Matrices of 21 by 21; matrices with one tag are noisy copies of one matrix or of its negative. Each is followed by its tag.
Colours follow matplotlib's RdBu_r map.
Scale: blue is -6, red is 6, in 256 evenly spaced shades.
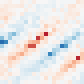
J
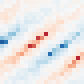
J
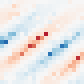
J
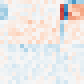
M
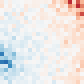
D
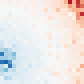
D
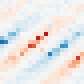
J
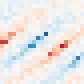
J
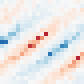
J
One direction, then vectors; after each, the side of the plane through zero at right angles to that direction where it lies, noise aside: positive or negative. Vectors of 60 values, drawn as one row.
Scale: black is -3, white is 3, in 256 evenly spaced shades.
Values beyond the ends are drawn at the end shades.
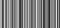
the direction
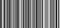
negative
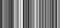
negative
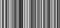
positive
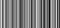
positive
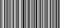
negative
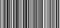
negative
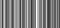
positive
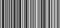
positive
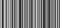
positive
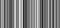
negative
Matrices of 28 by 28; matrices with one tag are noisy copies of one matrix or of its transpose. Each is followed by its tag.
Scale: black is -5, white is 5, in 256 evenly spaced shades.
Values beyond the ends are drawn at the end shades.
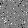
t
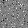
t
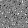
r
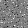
r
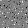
r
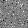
t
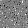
r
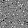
t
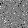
t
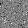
t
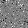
t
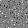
r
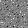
r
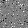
t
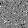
t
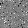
t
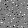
r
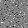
r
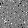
t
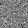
t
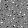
r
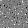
r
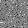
r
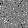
t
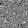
t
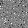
t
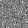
r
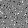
r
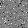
t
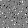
r
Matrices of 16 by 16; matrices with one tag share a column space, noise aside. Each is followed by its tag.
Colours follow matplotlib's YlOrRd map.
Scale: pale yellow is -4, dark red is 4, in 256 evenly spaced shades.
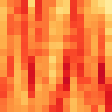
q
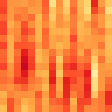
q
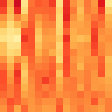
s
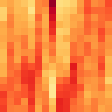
q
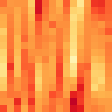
q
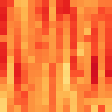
q
